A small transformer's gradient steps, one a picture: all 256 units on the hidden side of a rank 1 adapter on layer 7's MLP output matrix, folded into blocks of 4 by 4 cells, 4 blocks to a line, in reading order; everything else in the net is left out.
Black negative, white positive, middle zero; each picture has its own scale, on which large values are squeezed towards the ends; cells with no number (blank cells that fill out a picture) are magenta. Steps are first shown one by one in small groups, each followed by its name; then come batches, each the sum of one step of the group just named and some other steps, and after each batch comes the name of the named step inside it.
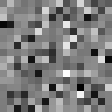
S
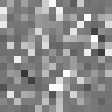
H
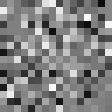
H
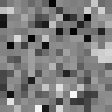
H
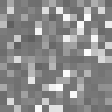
S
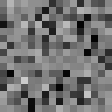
S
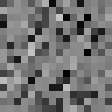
H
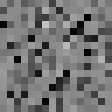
S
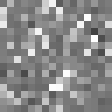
H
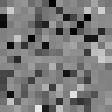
S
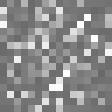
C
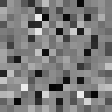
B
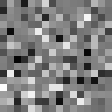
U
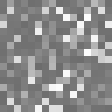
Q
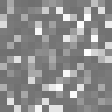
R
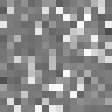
Q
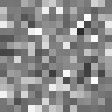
C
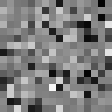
C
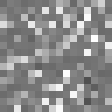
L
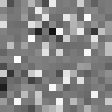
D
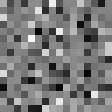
D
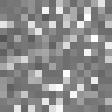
L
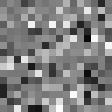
L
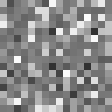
D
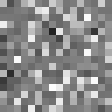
D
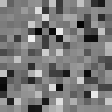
D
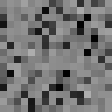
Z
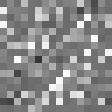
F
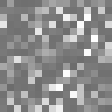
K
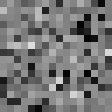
F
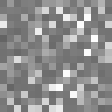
K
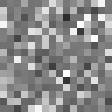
F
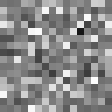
F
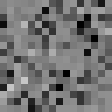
Z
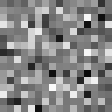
F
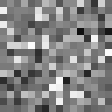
F
